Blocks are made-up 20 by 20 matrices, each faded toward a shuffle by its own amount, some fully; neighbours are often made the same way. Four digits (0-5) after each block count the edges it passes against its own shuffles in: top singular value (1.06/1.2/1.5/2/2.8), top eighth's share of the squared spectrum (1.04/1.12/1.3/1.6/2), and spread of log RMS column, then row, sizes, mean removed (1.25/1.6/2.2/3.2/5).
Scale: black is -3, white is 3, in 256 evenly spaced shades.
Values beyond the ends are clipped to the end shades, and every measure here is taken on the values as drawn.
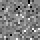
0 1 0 0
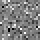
2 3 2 0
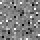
0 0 0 0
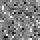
1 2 0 0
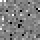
0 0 0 0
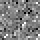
0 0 0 0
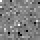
0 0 0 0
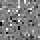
1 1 0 0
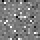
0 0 0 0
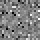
0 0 0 0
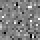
1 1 0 0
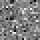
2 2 1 0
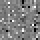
2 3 1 0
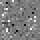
1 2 0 0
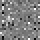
2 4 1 1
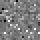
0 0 0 0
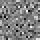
2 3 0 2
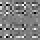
4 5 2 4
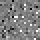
1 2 0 0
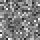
0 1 0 0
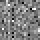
0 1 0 0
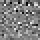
2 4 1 2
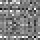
3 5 2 2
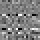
3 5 1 2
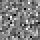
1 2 0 0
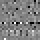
3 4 0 2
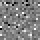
1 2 0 1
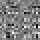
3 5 2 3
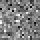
1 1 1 0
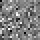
2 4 2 1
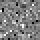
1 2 0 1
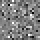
0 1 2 0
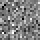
0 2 1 0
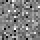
0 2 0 0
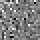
1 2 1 0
